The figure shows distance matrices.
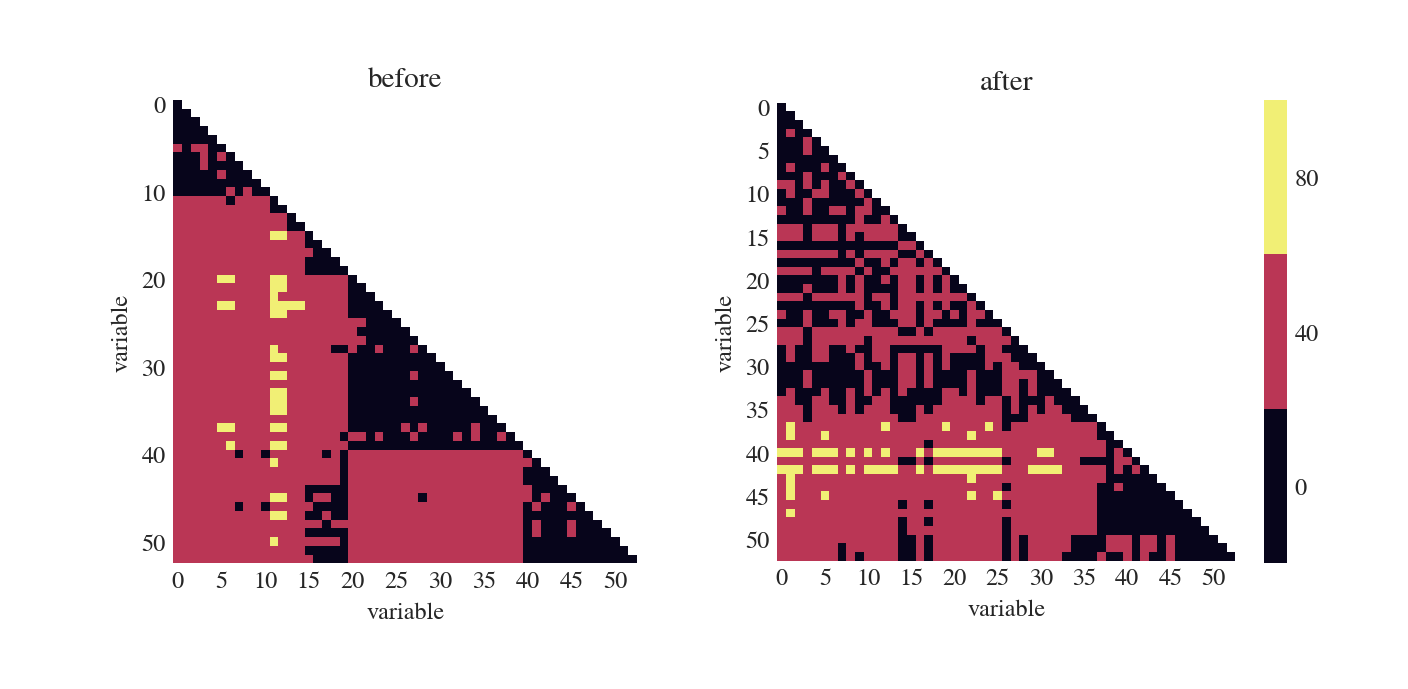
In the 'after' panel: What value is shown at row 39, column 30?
40
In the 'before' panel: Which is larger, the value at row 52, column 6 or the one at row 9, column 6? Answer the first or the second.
the first
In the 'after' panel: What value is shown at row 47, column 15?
40
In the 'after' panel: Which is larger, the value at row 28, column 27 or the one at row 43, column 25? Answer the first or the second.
the second
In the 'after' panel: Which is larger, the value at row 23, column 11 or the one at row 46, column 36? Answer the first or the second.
the second
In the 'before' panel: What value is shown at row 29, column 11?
80
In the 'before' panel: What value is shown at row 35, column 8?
40
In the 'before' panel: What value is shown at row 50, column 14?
40
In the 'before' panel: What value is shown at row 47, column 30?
40
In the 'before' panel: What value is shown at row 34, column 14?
40
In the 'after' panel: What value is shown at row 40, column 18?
80
